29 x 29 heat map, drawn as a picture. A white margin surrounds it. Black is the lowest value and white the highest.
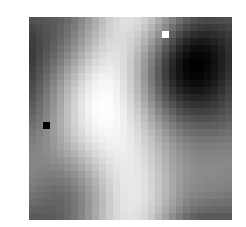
Lone odd cells: 2, 1 higher and 1 lower than their neighbours. Ninth with the lowest average: top right. Average level on the scale: 60%.
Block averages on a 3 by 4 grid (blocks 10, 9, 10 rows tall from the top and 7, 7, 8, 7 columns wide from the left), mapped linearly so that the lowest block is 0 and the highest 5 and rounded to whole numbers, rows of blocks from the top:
2 4 2 0
3 5 3 1
2 4 4 2
